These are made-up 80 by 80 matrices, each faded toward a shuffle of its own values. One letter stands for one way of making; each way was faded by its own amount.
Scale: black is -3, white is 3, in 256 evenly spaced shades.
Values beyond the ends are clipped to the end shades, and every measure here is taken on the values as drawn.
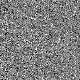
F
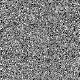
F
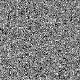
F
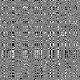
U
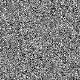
F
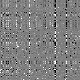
U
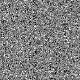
F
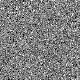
F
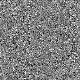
F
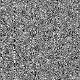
F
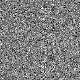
F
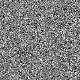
F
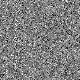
F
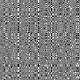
U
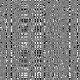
U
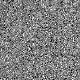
F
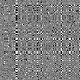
U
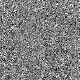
F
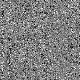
F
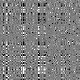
U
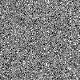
F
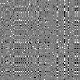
U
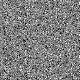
F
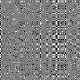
U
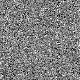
F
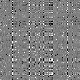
U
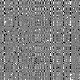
U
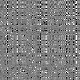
U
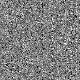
F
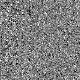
F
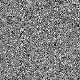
F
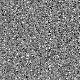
F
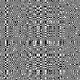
U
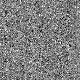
F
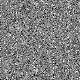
F
